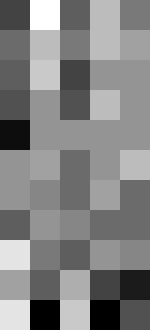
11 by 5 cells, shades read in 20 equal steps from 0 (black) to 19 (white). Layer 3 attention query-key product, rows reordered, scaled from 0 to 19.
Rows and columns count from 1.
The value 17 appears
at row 9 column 1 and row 11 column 1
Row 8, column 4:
8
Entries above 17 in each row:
1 0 0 0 0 0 0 0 0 0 0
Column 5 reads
9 12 11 11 11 14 8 8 10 2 6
